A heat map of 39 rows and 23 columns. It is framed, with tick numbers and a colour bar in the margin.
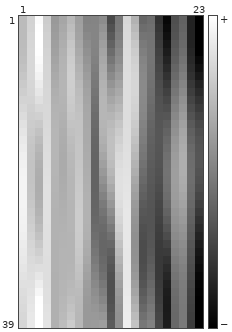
Calmest part: bottom left. Average level on the scale: 60%. Slope: up to the left. Grain: streaks running down.
